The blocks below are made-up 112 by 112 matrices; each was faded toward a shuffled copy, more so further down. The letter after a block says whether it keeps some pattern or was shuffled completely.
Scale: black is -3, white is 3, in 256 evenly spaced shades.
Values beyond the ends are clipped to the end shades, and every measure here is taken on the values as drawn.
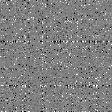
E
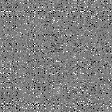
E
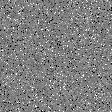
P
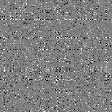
E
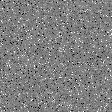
P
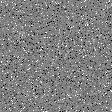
P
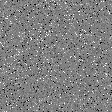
P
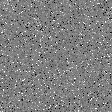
P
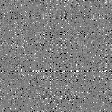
E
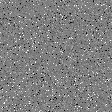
P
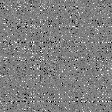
E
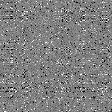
E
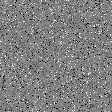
P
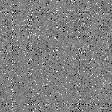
E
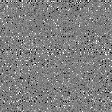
E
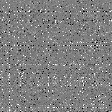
E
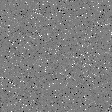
P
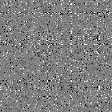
E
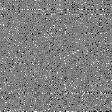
E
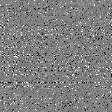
E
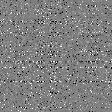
E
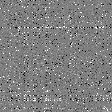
E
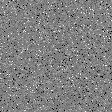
P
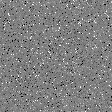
P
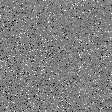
P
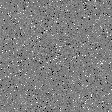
P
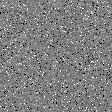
P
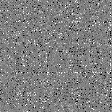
E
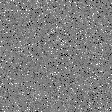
P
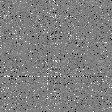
E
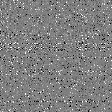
E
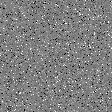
P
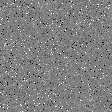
P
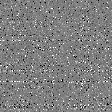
E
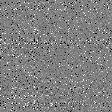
E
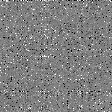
E
